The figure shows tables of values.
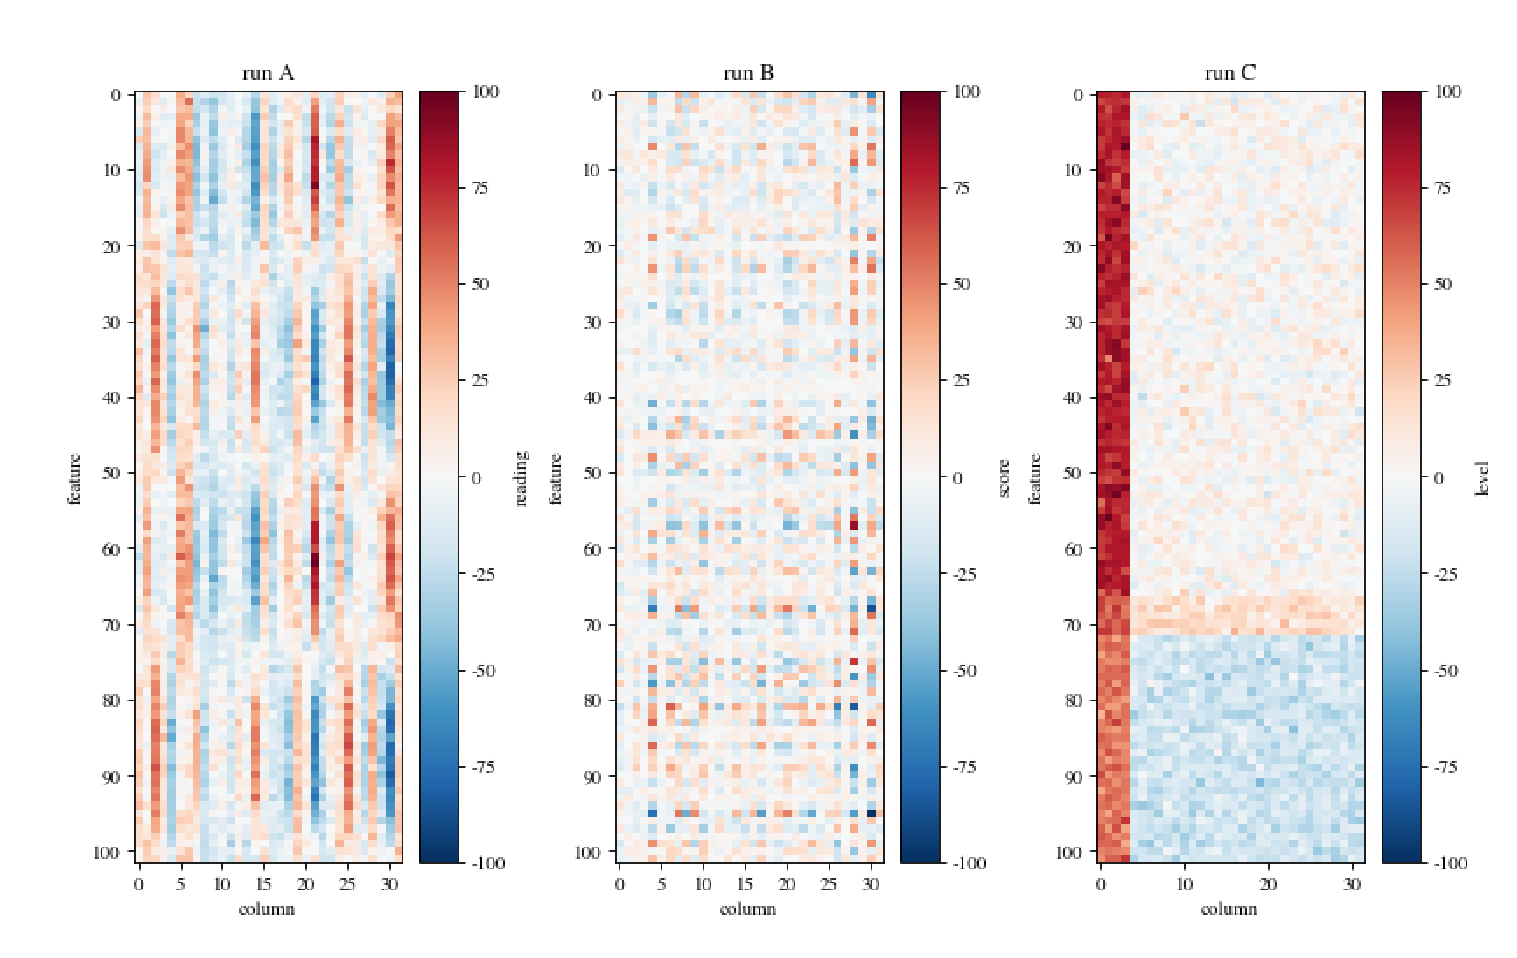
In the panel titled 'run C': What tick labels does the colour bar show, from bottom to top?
-100, -75, -50, -25, 0, 25, 50, 75, 100
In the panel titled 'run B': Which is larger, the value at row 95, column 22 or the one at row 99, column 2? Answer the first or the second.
the second
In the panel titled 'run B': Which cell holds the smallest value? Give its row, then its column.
95, 30
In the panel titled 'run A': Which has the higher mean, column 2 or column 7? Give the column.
2
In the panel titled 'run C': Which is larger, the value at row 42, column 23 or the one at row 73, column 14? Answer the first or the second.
the first
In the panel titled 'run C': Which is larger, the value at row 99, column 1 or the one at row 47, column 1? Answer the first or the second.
the second
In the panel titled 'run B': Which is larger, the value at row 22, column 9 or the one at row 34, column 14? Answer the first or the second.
the second
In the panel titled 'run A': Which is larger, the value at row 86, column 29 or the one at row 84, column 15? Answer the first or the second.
the second
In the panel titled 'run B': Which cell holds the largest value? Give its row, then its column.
57, 28
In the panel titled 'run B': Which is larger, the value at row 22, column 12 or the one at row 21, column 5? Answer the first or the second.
the first
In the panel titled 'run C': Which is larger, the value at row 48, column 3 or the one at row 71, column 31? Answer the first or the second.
the first
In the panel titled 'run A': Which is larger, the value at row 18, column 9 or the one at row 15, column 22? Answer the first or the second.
the second
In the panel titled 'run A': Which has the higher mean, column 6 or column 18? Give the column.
6
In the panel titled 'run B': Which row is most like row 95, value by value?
68
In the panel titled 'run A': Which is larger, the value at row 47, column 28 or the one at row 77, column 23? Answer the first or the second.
the first
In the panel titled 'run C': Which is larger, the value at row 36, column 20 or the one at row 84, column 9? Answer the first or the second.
the first
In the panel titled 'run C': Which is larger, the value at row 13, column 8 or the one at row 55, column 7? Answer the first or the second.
the first
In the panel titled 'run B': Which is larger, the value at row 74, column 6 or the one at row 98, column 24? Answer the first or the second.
the first
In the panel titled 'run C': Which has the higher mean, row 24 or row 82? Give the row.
24
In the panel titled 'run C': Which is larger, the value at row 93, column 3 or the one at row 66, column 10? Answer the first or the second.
the first
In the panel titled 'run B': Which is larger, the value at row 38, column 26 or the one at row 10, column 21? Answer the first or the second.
the second
